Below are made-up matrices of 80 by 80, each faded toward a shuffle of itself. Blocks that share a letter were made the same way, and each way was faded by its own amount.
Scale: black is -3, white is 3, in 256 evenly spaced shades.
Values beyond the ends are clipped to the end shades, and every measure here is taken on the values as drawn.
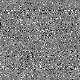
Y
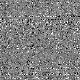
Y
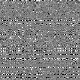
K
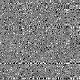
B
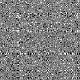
B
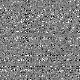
Y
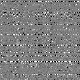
K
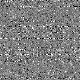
Y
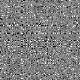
B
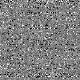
Y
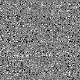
Y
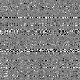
K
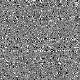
Y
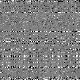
K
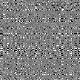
K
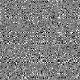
B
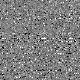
Y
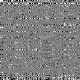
K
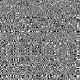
B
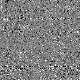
Y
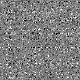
Y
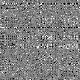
B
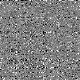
Y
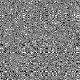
B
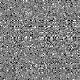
B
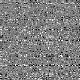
B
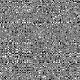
B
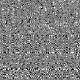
B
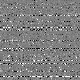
K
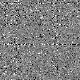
Y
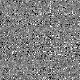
Y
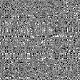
B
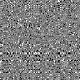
B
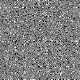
Y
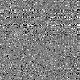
B
